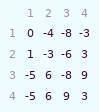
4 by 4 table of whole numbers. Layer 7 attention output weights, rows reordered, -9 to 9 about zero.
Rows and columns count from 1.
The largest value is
9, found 2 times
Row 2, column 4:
3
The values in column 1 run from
-5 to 1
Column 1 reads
0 1 -5 -5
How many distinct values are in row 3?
4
